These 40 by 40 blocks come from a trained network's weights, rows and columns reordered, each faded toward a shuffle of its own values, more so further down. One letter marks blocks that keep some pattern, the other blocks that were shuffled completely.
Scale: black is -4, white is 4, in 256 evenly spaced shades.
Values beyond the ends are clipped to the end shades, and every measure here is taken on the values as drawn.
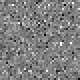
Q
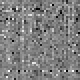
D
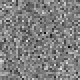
Q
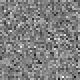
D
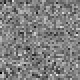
D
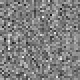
D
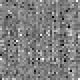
D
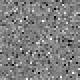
Q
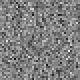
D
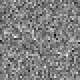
Q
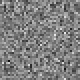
D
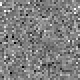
Q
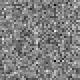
D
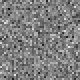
Q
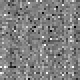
D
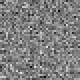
D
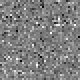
Q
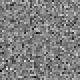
Q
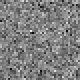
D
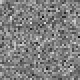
Q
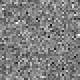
D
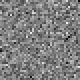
Q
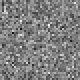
Q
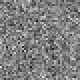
D
